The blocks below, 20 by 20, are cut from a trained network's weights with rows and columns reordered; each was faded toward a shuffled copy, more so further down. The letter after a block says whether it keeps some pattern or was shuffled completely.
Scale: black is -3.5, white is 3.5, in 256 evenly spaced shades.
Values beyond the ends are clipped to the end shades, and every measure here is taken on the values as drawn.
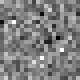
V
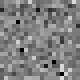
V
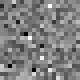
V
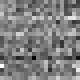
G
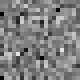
G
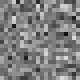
G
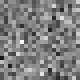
V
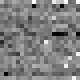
G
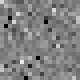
V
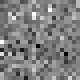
V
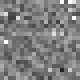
G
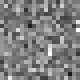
V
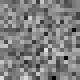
V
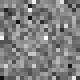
V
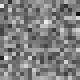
V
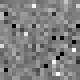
V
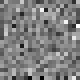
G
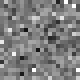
V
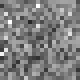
V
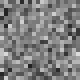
V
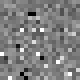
V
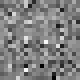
G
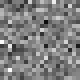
V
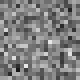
V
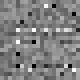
G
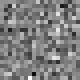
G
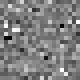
V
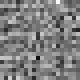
G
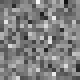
V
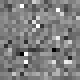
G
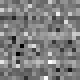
G
